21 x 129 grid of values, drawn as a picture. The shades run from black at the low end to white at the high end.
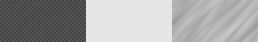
The table splits into one row of 3 panels. Panel 1,1: low, checkered, faint in contrast. Panel 1,2: very high, flat. Panel 1,3: high, slanting up to the right, faint in contrast.
